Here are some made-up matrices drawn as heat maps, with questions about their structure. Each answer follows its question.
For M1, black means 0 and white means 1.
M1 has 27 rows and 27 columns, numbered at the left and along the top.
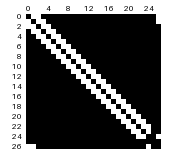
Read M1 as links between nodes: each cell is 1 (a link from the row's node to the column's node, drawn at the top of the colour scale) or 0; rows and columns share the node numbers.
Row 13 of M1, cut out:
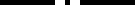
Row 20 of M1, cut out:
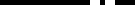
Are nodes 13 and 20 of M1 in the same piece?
yes
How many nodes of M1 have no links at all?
1
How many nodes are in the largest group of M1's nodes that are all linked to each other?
3
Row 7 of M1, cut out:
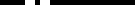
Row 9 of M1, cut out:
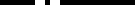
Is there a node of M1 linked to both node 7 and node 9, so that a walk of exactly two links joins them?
yes
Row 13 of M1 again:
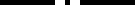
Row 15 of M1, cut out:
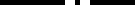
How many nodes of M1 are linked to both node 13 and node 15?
1
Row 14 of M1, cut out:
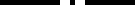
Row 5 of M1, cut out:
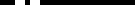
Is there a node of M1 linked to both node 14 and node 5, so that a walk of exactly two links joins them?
no
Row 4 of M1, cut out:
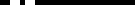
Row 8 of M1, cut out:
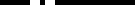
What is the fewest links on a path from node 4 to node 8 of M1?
2
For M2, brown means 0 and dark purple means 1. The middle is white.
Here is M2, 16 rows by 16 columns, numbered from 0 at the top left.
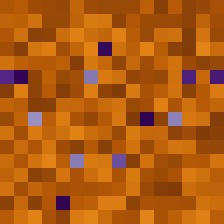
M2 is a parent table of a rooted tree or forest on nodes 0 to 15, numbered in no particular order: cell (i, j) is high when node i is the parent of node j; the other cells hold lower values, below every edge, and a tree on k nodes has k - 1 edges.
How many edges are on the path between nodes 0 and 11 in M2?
2
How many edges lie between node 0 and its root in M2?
2
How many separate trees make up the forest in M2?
4
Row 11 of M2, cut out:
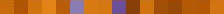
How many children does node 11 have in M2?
2
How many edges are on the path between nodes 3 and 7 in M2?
1
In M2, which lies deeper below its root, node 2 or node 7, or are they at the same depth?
node 2
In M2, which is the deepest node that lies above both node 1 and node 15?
5
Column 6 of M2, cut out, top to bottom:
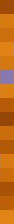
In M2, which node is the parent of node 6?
5
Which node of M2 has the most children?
5
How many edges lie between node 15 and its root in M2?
2
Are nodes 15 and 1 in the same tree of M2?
yes
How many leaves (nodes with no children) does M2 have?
11
